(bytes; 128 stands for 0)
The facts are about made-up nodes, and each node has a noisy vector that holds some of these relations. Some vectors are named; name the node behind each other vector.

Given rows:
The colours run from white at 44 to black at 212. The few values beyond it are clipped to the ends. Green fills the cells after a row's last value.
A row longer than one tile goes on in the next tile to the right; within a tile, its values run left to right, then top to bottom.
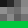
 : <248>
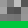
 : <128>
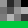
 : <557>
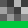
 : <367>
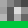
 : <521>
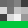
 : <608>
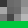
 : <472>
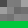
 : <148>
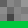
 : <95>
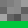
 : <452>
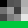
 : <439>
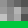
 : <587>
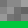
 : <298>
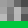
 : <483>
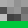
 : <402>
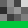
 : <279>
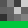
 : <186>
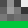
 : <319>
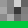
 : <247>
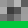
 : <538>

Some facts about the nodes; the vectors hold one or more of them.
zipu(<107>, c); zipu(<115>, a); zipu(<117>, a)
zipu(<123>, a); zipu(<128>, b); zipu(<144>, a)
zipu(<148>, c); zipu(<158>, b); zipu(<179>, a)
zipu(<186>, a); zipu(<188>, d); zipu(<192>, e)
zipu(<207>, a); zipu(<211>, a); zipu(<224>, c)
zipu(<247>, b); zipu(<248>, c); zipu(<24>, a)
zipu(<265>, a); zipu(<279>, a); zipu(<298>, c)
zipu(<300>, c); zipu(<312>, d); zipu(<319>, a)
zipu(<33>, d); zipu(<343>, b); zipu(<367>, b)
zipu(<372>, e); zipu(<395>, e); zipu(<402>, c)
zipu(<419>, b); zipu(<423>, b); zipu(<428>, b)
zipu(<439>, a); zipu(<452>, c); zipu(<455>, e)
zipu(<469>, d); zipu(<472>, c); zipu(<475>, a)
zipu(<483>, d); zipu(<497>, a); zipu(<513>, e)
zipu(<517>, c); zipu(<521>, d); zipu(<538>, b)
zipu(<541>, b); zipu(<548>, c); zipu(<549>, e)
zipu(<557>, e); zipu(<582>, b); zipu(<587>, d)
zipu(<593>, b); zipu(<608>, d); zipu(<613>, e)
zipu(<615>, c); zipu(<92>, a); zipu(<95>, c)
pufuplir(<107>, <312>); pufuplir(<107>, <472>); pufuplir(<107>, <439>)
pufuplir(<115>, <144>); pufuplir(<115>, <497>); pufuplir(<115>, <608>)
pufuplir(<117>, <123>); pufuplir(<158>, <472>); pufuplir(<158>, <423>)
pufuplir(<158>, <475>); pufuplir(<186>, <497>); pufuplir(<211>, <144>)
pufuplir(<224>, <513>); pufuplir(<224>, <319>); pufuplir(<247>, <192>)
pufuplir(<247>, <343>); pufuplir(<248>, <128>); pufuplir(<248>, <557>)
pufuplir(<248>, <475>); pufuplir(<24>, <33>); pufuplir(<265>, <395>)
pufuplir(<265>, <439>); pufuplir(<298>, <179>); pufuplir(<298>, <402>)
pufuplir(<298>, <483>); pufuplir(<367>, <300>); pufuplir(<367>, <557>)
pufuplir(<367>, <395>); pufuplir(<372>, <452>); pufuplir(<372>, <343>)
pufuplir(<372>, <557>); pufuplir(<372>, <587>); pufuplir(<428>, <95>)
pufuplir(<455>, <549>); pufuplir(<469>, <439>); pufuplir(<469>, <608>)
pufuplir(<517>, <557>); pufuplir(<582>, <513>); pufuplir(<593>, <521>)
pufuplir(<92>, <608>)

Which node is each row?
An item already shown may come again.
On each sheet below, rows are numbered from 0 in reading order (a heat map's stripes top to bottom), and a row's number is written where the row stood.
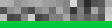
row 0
<402>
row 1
<402>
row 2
<247>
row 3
<265>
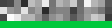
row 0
<469>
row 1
<423>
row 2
<343>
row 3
<513>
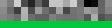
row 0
<158>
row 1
<475>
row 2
<582>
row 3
<517>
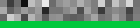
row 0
<372>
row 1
<423>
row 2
<224>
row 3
<247>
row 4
<343>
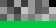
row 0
<367>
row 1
<395>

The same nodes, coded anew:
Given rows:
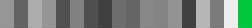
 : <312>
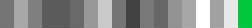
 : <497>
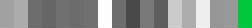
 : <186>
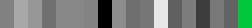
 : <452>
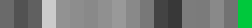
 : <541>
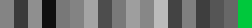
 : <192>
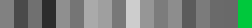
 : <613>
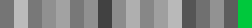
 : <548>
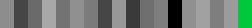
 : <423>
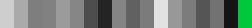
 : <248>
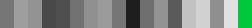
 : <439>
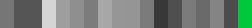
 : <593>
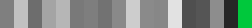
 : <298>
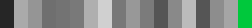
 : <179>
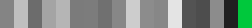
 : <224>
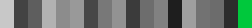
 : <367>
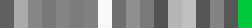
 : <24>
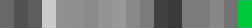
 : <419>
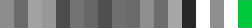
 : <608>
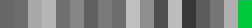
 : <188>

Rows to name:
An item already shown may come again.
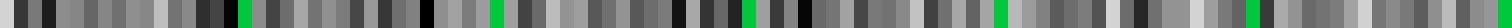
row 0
<372>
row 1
<423>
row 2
<247>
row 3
<395>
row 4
<265>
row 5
<123>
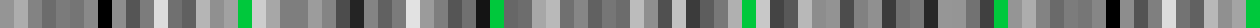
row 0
<472>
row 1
<248>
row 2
<188>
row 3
<158>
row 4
<472>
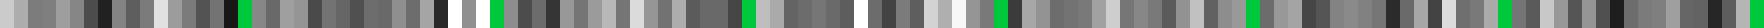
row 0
<248>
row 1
<608>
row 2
<455>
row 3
<115>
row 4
<123>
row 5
<475>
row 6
<587>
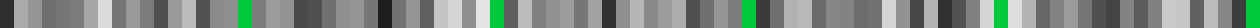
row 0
<319>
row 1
<439>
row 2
<95>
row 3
<483>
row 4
<107>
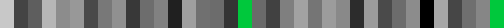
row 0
<367>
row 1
<343>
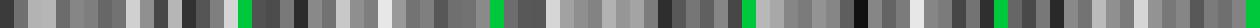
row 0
<483>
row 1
<513>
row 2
<582>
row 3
<517>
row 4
<549>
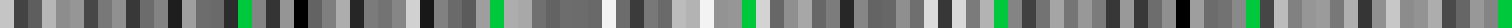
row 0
<367>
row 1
<557>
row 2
<92>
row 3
<469>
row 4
<128>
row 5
<402>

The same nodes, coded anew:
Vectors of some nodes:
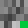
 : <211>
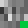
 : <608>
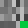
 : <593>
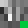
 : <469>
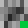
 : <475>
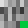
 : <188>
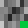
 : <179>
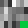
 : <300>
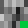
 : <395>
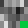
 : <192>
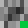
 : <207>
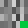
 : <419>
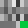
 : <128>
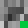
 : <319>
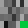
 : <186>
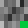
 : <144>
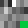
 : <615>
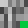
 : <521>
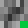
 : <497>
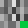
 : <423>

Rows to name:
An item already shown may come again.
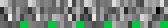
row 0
<469>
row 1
<608>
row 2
<423>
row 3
<469>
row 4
<312>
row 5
<557>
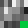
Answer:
<107>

